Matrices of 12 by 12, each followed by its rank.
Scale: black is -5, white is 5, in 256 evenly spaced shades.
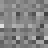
two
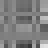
one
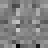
two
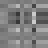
one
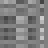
one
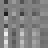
one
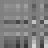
one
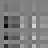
one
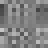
two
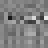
two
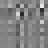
two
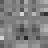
two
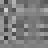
two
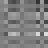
one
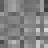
two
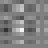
one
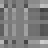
one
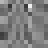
two
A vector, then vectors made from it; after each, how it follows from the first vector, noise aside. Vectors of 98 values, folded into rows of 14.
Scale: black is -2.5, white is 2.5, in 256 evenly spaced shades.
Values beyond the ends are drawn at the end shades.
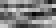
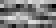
wrapped around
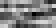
copied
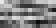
wrapped around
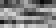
wrapped around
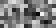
sign-scrambled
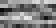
wrapped around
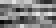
wrapped around
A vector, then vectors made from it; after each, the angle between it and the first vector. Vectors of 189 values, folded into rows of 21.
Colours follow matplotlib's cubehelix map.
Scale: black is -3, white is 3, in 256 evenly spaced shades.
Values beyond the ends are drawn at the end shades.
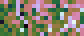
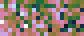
nearly opposite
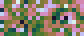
partly aligned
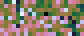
partly opposed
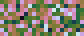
partly opposed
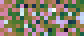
partly opposed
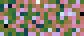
partly aligned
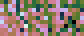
nearly opposite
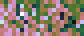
nearly opposite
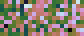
partly aligned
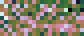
orthogonal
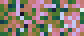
nearly parallel
